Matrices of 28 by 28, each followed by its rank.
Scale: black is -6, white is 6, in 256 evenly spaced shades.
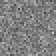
full rank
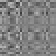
two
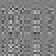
two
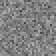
full rank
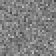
full rank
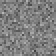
full rank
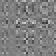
three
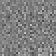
five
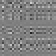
two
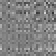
three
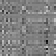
three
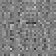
five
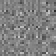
five
